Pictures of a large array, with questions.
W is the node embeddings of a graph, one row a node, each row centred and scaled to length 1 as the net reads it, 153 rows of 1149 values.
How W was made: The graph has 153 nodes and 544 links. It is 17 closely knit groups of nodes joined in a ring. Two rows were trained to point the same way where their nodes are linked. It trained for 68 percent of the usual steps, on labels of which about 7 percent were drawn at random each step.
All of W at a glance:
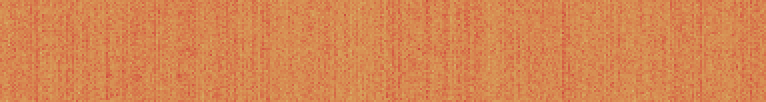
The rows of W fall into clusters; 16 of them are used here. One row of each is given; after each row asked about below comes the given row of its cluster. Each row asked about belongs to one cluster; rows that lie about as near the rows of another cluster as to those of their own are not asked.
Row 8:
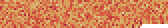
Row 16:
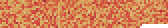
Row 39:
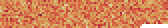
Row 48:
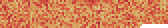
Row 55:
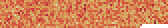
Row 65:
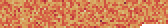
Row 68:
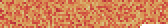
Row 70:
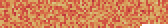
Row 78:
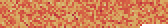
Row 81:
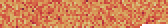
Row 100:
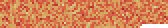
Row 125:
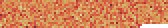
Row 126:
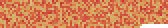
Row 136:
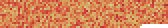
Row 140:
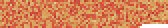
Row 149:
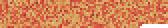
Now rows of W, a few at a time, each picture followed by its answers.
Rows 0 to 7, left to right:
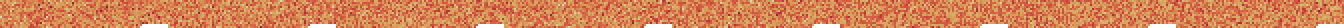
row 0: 78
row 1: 70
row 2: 81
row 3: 149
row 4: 68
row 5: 126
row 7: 70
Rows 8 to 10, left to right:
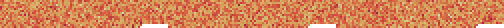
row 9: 68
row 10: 81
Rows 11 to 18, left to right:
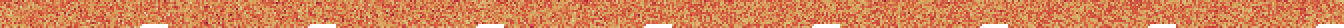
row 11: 126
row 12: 16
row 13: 39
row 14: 100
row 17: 78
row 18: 78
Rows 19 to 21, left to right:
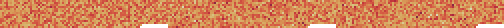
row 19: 16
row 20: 140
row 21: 81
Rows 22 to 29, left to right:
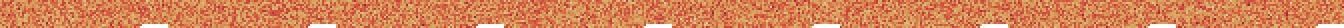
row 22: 8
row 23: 8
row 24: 68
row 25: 136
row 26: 140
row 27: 81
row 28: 140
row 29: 100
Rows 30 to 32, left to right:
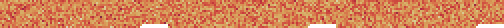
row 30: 68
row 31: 126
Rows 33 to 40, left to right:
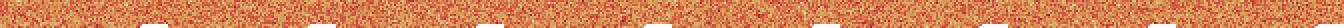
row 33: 149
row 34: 126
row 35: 81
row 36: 140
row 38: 136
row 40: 100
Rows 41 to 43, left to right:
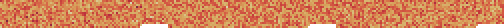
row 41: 68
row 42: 126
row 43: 70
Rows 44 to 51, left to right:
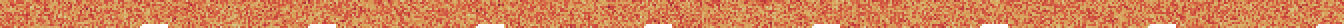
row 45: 81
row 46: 8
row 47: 68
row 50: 126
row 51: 81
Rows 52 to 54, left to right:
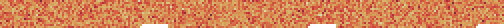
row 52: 55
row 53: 149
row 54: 125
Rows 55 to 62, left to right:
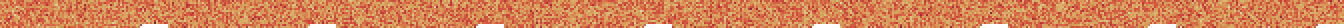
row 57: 65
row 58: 48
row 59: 16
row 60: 125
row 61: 55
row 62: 125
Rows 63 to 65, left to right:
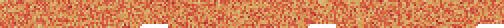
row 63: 55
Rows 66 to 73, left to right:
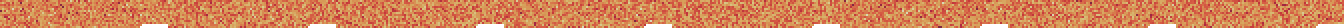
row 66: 39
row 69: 125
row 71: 78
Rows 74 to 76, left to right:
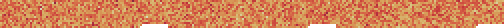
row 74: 140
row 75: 136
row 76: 78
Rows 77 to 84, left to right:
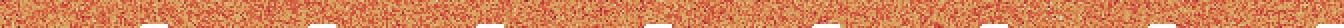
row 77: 126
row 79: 68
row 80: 48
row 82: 149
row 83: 78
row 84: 55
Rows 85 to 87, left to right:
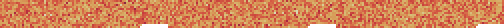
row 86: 140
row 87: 48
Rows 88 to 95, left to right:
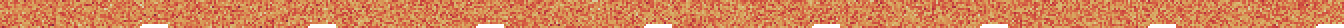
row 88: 16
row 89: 70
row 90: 125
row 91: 55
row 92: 100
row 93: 149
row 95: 78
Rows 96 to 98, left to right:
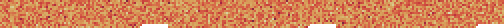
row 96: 100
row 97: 16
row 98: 100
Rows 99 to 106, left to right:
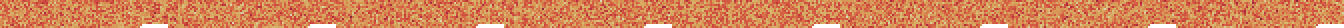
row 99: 48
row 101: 16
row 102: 100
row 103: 16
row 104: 68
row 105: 48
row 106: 55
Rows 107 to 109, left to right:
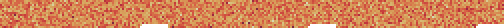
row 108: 125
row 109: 39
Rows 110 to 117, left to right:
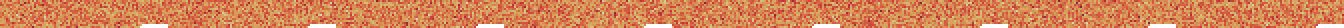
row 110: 126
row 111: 136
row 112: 65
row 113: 136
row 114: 55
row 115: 136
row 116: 16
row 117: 65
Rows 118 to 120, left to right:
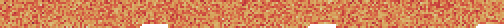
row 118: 81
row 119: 140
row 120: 140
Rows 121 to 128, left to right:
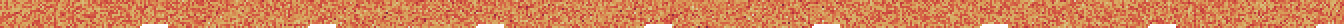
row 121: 16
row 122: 136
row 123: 100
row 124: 70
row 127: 65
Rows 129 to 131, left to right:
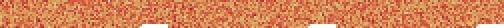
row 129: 100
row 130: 70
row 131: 68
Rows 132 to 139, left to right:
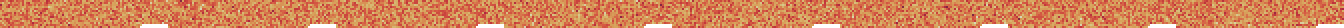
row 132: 55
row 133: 55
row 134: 8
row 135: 149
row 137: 68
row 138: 126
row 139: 136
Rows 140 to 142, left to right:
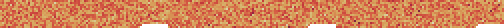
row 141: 55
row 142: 140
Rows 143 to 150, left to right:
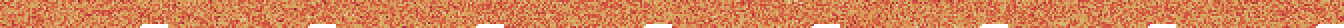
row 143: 8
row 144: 149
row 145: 126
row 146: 140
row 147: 100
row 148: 48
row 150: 8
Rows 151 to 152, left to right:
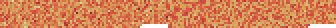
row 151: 16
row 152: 81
